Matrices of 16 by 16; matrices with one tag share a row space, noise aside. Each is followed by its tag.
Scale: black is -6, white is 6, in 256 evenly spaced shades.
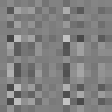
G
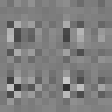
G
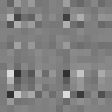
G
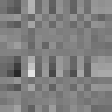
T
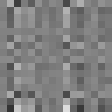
G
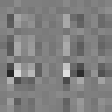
G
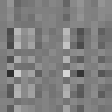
G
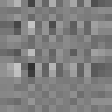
T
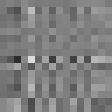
T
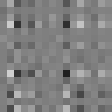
G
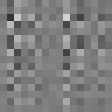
G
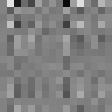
G
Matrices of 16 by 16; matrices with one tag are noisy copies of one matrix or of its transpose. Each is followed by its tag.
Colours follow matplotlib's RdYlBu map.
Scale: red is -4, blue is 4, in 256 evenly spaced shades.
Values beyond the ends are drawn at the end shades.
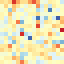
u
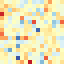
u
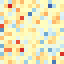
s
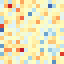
s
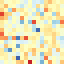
u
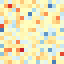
s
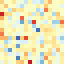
u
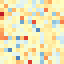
u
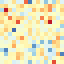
s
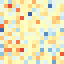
s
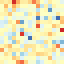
u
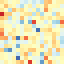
u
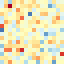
s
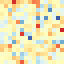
u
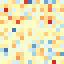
s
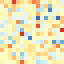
u
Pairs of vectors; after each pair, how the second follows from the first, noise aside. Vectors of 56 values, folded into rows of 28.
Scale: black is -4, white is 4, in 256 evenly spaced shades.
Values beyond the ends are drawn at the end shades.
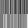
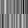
shuffled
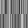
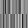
sign-scrambled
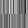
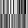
scaled up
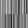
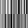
scaled up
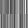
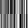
scaled up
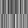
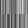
shuffled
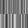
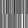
shuffled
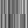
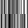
scaled up
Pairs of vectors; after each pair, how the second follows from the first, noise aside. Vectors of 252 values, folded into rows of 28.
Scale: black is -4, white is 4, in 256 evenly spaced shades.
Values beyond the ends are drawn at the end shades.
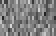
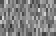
sign-scrambled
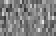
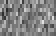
sign-scrambled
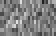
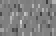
partly zeroed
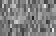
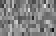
sign-scrambled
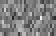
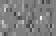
partly zeroed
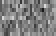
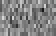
sign-scrambled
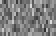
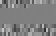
partly zeroed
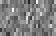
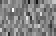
sign-scrambled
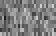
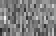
sign-scrambled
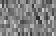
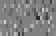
partly zeroed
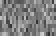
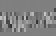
partly zeroed
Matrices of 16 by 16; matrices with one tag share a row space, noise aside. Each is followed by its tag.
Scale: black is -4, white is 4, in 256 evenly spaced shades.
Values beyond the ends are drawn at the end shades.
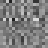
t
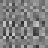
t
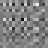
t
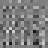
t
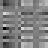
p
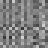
t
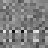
t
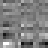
p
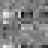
p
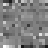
p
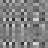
t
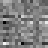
p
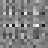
t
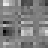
p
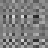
t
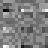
p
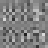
t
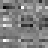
p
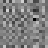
t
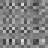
t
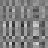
t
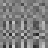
t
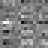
p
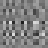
t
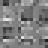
p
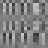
t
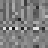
t
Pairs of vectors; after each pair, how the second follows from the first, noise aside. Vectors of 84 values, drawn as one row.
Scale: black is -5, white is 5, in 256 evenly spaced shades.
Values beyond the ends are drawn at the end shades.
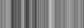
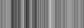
copied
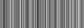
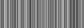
shuffled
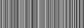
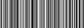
scaled up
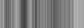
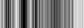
scaled up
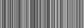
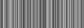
shuffled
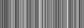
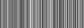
shuffled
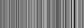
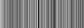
shuffled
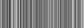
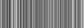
copied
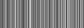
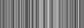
shuffled
